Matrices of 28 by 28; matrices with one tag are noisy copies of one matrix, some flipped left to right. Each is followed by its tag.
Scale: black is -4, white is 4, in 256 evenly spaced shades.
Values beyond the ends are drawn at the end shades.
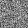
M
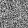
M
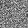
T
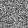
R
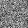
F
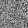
M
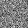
F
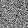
T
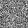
R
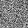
T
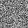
R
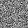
R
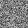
R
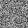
R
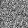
F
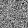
M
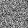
F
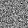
R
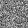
R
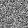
R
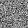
R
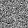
R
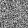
M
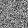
M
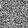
R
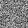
R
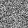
R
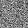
T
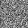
F
